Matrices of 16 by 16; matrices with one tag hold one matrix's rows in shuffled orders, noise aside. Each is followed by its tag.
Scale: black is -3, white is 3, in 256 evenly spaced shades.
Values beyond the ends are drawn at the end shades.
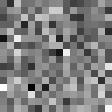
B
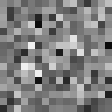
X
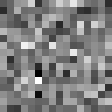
X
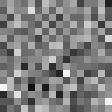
B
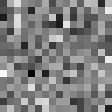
B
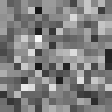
X
